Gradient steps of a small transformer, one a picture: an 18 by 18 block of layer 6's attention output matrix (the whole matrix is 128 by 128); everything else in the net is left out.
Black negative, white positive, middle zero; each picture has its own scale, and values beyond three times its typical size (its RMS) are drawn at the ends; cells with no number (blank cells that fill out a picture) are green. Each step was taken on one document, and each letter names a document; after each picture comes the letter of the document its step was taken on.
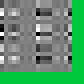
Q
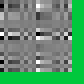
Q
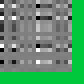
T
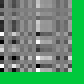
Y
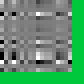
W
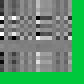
T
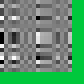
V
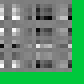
V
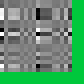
Q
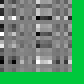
T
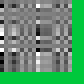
Y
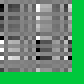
Q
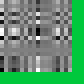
Y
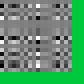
Y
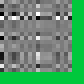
Y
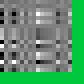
W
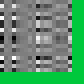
V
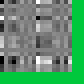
T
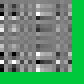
W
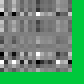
W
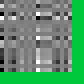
T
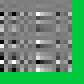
W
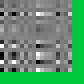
W
